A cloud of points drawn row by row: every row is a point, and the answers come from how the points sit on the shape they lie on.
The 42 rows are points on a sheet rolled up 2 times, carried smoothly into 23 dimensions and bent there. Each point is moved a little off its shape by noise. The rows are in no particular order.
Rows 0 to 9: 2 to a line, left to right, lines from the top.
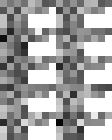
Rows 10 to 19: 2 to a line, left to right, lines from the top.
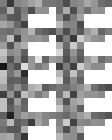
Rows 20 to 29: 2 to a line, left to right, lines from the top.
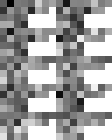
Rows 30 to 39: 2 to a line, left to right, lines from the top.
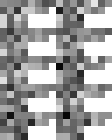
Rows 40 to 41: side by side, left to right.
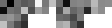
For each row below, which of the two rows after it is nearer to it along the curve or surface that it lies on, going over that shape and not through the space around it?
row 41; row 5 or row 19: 19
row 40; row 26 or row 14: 14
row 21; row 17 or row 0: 17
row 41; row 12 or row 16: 12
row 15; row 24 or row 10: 24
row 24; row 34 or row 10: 34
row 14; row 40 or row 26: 40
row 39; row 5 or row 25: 25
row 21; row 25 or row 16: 25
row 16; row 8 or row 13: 13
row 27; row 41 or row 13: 41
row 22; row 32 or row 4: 4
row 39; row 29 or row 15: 29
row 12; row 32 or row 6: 6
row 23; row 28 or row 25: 28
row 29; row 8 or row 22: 22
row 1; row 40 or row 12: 12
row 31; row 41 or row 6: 41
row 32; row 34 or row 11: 11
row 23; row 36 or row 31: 31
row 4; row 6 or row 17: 17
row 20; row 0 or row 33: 33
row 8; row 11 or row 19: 19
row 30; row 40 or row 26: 40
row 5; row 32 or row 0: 0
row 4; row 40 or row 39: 39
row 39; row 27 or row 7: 27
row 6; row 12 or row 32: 12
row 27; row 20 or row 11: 20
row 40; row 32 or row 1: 1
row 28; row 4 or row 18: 18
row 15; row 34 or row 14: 34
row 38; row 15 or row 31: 31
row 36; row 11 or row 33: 33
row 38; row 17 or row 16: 17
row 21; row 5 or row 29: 29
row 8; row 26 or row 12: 12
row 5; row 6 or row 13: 13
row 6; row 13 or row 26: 13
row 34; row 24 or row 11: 24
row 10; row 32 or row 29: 32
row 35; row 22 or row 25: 22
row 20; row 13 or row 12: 12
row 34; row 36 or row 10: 36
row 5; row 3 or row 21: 3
